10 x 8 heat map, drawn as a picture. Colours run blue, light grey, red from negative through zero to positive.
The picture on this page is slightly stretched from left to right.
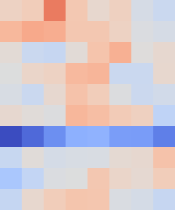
Odd lines: row 7. Grain: streaks across. Average level on the scale: 50%.
